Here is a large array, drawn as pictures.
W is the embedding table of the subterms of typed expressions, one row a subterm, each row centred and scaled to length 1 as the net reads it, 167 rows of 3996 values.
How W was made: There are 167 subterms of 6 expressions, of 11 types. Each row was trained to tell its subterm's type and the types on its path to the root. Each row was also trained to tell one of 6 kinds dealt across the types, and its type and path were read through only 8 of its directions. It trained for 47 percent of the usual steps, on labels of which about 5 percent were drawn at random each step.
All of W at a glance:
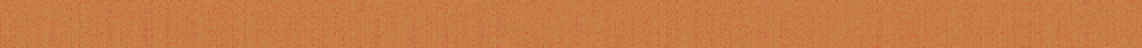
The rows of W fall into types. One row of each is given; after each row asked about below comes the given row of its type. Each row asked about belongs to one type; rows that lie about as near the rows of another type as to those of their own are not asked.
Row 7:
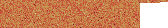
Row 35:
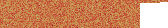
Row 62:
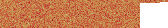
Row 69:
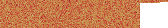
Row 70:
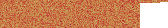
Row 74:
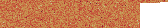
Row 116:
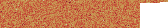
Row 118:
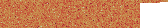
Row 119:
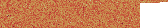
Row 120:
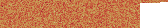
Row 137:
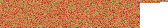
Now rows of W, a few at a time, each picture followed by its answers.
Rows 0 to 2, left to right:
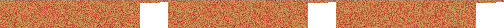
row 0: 62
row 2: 120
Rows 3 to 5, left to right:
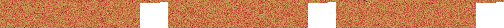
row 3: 74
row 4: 119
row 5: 119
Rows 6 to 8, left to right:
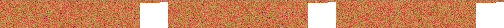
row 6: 69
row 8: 74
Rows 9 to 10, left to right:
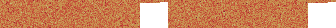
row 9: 69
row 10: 116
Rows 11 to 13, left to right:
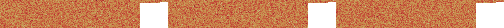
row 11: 137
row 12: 137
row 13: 62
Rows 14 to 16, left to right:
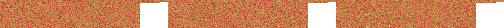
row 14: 69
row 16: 118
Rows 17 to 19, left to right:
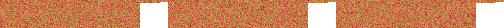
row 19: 119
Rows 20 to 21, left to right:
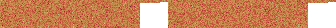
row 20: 120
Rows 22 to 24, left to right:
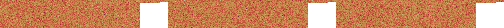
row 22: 116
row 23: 74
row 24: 62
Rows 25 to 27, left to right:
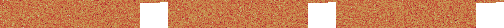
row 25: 118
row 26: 118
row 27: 74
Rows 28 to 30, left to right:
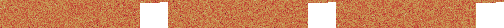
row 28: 119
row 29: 118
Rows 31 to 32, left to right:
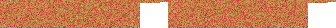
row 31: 7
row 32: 116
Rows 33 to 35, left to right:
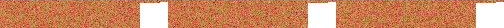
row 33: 119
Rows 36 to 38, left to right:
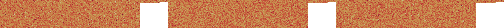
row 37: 119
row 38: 120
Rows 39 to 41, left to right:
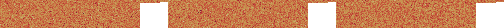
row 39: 118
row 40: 120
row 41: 120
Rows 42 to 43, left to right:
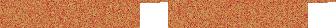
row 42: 137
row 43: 70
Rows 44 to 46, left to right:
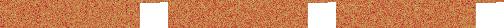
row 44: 116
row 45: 35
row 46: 35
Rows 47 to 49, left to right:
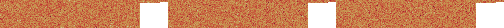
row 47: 35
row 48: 62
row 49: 120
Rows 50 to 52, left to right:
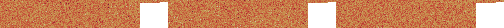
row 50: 116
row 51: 69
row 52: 116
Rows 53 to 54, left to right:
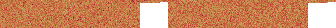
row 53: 74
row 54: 119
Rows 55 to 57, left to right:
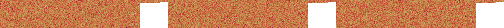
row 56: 62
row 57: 116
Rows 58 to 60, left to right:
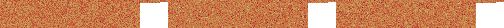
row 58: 62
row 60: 35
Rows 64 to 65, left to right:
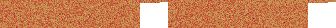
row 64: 7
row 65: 116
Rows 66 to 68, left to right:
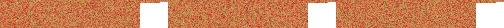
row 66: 119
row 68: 70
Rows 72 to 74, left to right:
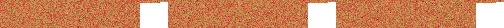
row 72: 70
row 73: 35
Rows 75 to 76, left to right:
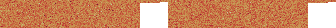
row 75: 116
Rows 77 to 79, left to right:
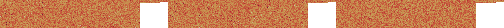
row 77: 62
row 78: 69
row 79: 70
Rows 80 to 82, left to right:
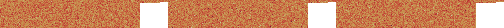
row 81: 62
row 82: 35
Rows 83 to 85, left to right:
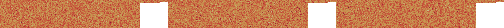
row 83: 69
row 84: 35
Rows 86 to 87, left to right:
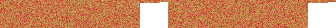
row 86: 7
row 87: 62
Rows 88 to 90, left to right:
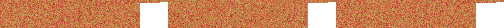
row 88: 70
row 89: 35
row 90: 70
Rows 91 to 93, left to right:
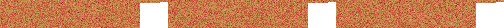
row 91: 120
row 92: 7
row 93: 137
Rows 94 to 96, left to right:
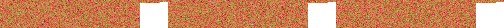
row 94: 7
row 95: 74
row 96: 70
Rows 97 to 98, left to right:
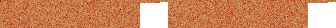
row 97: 119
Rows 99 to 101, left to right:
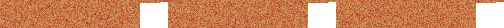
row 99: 62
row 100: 35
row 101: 62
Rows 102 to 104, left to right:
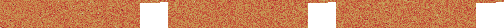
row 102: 137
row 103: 35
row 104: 7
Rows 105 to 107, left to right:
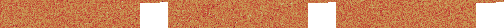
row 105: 70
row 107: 116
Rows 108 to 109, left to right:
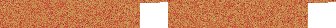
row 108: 35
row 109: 35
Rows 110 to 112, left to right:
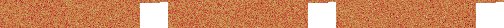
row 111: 119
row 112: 137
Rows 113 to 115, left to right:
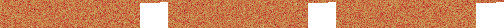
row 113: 137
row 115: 69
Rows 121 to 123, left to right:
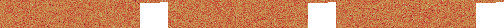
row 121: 119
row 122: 35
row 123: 7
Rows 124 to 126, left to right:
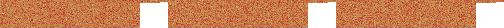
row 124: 137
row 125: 7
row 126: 69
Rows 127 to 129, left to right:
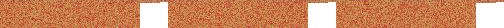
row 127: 70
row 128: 70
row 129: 69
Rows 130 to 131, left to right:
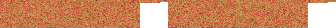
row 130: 70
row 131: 35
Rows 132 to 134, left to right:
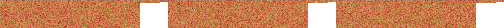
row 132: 62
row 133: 70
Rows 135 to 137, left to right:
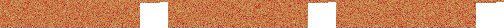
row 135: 116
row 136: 120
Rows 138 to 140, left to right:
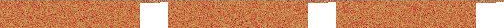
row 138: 74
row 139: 62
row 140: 119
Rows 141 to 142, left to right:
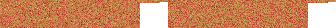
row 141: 137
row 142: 118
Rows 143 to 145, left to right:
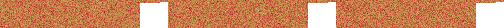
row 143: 62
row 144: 120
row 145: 118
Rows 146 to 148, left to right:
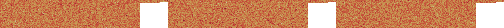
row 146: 70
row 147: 74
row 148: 7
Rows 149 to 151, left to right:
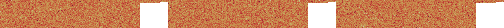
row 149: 119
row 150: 7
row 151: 62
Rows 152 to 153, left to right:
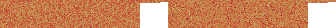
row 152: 7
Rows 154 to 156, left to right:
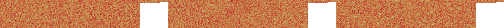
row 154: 70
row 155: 69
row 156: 137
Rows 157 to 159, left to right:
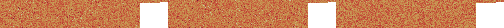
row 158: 35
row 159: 62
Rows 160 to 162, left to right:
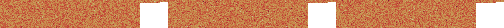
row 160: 137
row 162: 70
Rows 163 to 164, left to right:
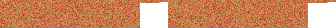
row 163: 69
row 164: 35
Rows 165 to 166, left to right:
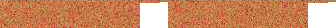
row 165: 119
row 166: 119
